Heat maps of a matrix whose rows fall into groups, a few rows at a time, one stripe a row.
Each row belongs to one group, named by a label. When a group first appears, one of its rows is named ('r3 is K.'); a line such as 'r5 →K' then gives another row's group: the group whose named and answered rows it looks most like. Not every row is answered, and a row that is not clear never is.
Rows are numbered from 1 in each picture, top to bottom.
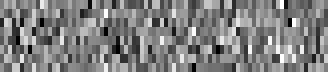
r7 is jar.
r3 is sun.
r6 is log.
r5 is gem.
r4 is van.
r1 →log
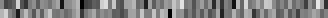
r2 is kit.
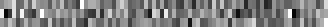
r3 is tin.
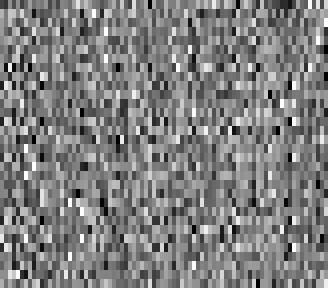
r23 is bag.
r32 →tin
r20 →gem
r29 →bag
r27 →kit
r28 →sun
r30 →van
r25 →sun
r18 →sun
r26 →log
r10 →sun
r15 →log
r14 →sun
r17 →gem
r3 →tin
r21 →bag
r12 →jar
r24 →van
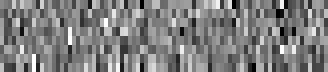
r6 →jar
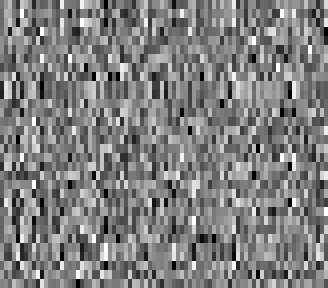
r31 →tin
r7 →bag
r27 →gem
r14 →bag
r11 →sun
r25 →van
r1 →van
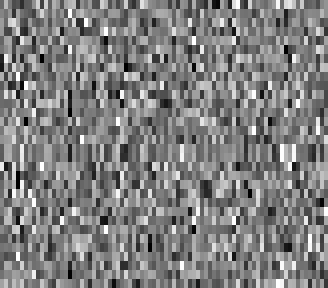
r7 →sun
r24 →tin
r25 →van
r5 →van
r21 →gem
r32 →log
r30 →jar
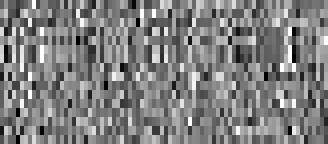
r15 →sun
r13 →kit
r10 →van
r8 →jar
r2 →kit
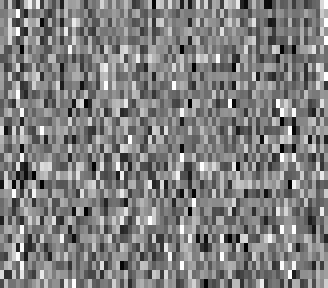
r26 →jar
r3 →tin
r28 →gem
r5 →tin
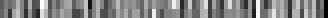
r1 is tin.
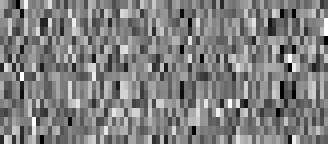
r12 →tin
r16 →sun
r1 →kit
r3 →tin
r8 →sun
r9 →gem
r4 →tin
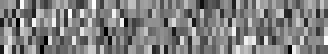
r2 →bag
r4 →van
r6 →sun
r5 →tin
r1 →gem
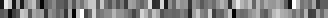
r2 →kit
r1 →sun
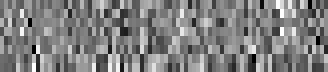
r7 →bag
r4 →jar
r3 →log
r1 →log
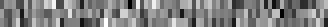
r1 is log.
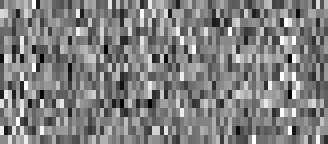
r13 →jar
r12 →log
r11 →sun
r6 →van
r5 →jar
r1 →bag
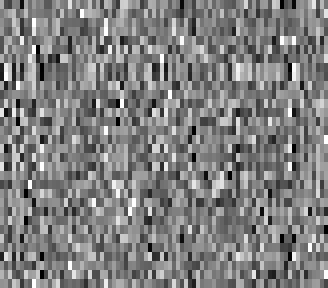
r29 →sun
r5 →jar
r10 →bag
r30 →bag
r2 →van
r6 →bag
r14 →gem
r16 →tin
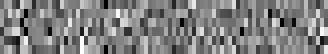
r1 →van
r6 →van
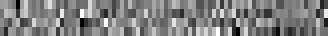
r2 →van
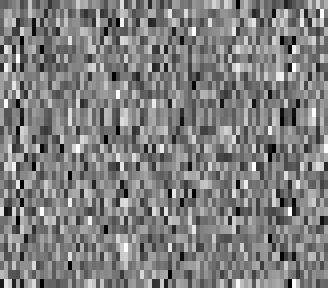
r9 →log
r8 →sun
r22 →kit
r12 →kit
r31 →kit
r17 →tin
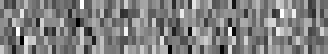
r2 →jar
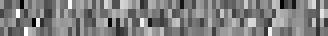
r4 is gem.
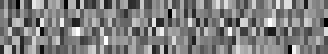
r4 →tin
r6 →sun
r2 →kit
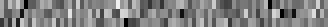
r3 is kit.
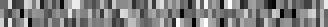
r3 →log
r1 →tin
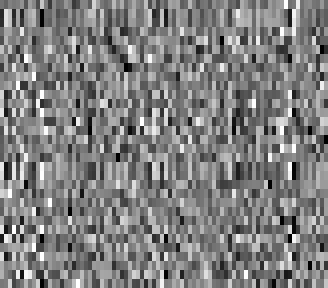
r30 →log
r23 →jar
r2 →sun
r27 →sun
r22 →kit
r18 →gem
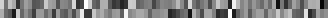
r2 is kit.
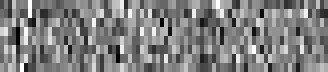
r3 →gem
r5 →kit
